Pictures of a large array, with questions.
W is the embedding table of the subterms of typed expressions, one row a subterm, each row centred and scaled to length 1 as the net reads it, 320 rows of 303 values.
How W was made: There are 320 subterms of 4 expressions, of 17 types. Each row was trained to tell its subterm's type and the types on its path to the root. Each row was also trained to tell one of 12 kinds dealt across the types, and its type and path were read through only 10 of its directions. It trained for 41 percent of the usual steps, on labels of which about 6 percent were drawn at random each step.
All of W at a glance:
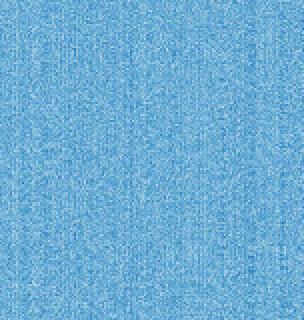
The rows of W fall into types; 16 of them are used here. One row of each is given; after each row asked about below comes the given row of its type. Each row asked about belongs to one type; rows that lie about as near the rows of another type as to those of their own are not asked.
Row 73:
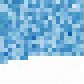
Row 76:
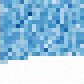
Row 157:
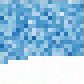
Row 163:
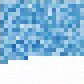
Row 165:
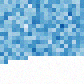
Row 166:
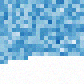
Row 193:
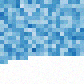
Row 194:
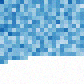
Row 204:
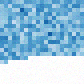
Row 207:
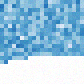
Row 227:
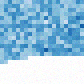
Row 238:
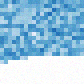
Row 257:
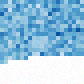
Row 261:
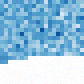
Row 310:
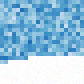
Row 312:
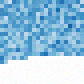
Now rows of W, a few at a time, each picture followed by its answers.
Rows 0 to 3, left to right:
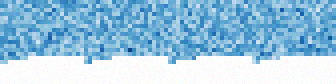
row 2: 193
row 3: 227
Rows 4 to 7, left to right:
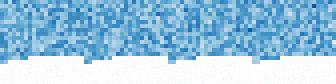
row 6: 163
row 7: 194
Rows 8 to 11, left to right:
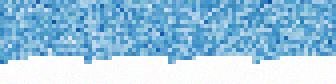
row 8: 257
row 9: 157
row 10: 312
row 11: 238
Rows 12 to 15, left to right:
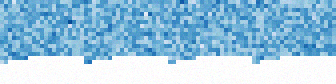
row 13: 207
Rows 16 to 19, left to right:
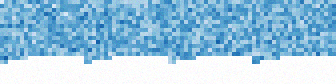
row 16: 157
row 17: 76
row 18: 227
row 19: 73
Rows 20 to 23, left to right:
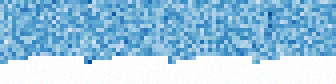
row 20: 204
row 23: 157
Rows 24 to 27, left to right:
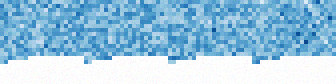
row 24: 193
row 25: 166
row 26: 310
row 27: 261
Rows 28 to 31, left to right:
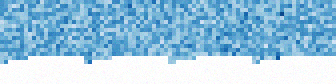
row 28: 257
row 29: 204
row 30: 193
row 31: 257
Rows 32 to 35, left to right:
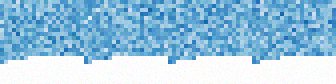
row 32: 261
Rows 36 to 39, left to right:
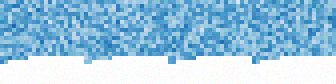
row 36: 310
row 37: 193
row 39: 312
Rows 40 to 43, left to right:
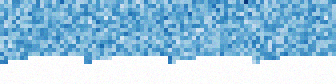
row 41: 261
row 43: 227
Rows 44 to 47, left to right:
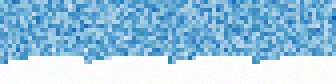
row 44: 73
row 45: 238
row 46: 312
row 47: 312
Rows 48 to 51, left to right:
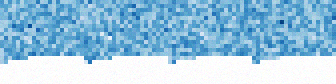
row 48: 227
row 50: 193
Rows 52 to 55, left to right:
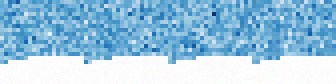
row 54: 193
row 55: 166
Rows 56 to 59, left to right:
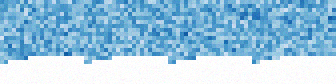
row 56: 166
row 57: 238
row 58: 310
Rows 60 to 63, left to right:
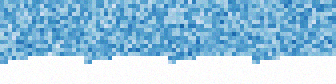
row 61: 193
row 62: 207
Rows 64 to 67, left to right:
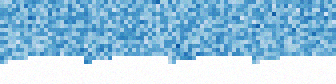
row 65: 163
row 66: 227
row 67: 238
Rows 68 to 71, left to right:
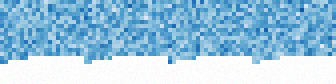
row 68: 73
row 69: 193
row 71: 194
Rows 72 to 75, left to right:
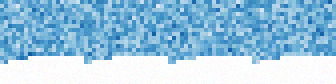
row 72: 165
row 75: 166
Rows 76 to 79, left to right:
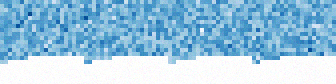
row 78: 238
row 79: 76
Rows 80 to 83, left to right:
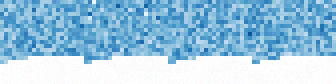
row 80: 238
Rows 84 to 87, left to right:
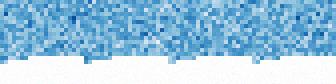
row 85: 261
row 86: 76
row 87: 207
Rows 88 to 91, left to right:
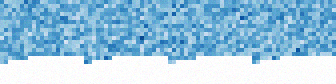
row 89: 310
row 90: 310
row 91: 163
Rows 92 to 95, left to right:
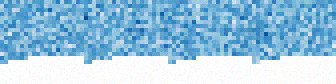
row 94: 193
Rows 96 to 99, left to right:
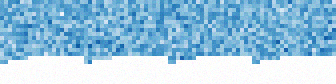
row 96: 238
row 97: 193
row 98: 312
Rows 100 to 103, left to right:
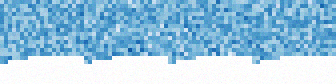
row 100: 73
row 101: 76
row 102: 157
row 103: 157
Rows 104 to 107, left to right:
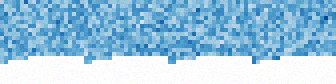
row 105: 73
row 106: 207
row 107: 310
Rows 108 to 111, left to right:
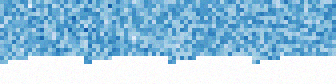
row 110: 261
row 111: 165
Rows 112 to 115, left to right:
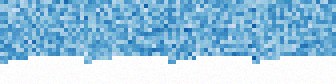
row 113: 166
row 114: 257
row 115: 157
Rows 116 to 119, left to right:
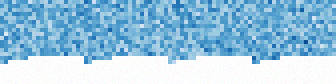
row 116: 310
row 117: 312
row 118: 194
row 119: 76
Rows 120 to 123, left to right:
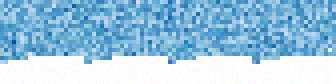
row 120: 310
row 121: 73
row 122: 166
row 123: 204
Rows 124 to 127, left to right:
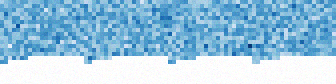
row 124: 261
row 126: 166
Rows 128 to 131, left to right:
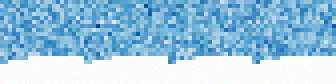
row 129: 194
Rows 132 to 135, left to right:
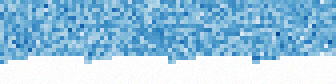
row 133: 227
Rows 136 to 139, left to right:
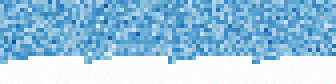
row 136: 310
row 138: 312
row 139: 261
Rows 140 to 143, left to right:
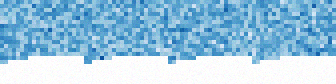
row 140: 310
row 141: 165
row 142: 310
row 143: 166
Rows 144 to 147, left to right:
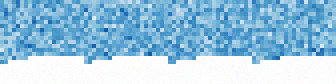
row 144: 238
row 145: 163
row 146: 207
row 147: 166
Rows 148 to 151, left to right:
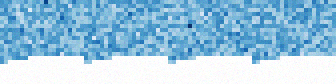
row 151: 312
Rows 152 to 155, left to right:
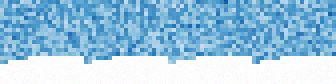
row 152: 204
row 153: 312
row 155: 310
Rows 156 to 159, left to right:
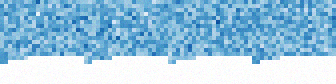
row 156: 261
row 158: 238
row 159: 165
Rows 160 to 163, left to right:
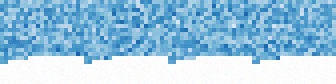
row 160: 207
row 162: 166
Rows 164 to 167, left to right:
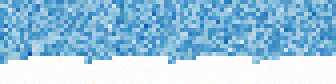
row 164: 73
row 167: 238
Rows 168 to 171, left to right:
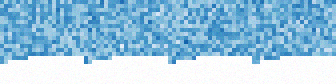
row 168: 312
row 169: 194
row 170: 207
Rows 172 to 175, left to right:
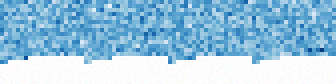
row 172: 166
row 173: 166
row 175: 261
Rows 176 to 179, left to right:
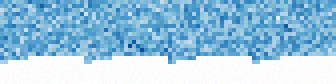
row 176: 204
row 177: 73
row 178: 76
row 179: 204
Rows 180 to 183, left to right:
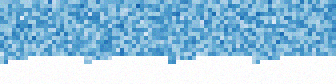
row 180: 157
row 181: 238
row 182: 261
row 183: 165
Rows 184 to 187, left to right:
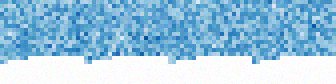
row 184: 193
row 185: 227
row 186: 207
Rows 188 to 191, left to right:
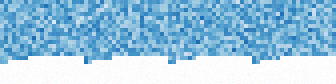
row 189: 310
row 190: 261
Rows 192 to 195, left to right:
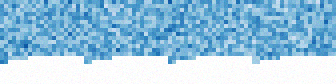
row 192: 163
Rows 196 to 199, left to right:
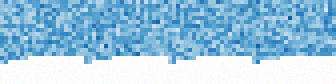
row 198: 157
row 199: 193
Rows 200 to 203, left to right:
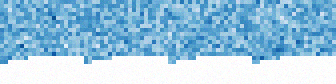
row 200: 163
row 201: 312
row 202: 73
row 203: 166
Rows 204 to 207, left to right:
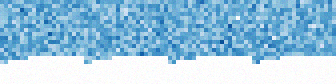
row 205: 238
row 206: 165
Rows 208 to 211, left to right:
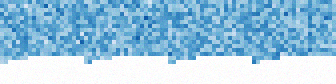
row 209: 238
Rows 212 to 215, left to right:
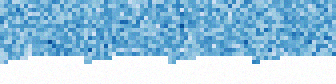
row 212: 165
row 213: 76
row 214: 76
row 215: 261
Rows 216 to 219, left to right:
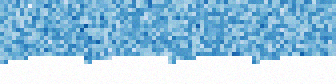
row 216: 193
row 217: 157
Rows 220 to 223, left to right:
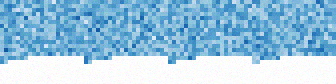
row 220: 312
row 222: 73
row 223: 207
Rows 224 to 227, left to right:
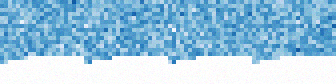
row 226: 73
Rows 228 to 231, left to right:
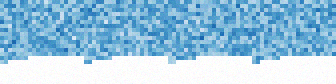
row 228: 76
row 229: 238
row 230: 166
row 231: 310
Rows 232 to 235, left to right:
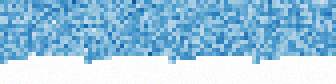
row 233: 157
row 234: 227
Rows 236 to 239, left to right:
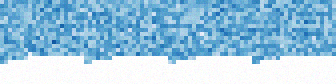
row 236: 312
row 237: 227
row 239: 207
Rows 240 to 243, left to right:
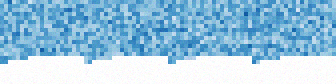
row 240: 310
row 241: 257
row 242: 166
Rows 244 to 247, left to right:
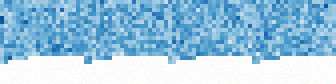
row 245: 310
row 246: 194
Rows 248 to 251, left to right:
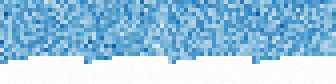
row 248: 76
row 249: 194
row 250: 73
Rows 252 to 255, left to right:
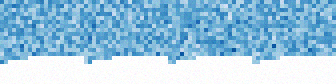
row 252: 194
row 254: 76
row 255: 194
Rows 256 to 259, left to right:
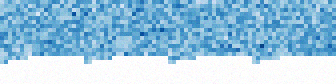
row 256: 165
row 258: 310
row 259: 227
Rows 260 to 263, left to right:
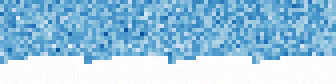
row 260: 194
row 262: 204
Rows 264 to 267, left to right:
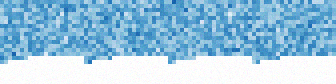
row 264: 194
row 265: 207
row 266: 261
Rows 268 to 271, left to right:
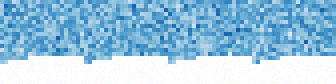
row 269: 73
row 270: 257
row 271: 238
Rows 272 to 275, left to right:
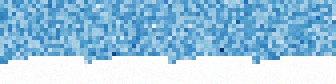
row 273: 238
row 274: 193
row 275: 163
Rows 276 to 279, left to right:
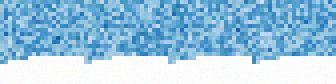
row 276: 204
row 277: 227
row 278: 194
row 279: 312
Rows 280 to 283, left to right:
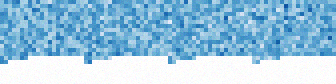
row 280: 73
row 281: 204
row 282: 194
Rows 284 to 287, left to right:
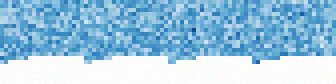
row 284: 207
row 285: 193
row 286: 207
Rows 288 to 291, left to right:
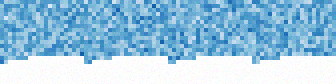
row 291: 312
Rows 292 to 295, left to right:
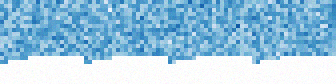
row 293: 257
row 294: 312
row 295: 165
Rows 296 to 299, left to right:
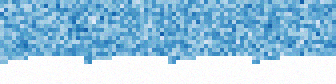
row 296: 193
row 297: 163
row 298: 163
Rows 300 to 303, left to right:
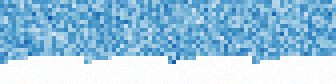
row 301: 194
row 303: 193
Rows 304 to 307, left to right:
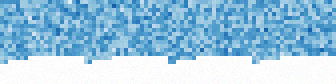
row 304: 193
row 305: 238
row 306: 207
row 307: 166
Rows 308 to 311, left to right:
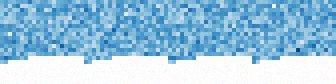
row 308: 310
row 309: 238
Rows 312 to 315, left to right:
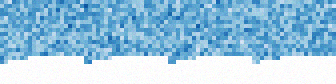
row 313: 312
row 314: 257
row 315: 207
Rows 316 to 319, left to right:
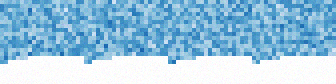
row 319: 165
